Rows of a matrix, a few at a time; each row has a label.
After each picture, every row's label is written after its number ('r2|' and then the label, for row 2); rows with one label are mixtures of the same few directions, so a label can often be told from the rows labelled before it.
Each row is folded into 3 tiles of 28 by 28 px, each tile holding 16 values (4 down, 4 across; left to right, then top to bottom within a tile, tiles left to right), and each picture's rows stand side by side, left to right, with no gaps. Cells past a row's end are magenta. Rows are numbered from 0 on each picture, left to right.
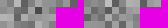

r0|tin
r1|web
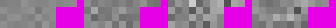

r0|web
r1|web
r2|web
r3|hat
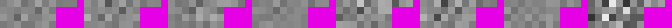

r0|tin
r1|tin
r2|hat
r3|web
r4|web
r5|tin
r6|web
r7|tin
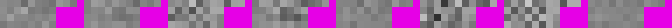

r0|web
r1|hat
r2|web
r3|hat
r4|web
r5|tin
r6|web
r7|web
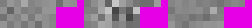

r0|web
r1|hat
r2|hat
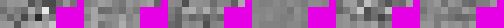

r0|hat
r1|tin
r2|tin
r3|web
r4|hat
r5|hat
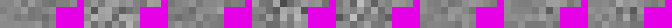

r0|hat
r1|web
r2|web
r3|hat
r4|tin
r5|hat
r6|hat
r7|hat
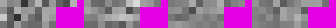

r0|tin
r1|hat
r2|web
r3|hat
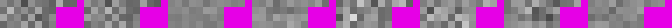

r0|web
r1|web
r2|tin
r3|tin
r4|tin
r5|web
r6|hat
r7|web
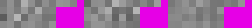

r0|tin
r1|hat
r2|hat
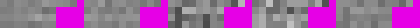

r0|hat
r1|tin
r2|tin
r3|tin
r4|tin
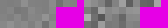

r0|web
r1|tin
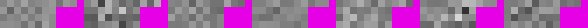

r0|web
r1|tin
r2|web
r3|web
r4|tin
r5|hat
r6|web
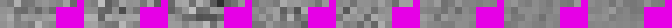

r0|tin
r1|tin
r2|hat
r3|hat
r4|web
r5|tin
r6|tin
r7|web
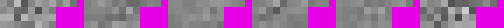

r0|tin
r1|hat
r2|hat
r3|web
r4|hat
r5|hat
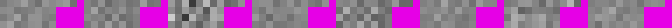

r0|tin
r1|web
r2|tin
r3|tin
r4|web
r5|tin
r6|tin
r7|web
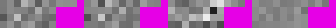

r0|tin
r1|tin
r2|hat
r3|hat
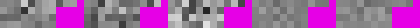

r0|web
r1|tin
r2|tin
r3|web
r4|hat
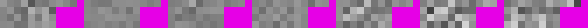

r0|hat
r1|hat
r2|web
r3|web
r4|web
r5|web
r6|tin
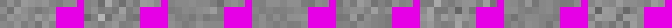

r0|web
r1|tin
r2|hat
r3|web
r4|tin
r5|tin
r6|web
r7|web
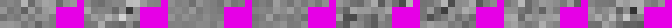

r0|web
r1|hat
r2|web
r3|tin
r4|tin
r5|web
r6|tin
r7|hat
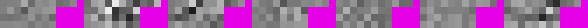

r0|web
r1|hat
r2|web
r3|hat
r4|web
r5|tin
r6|hat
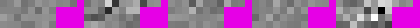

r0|tin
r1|web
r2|web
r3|tin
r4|hat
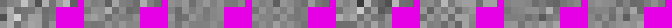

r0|tin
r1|web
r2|tin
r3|web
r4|web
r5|web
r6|hat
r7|hat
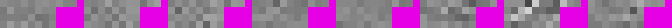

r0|web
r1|web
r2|web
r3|web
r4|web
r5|hat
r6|web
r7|hat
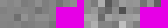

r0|tin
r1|tin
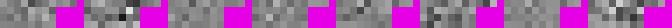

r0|hat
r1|hat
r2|tin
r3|tin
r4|web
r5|tin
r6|web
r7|hat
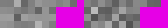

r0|tin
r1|web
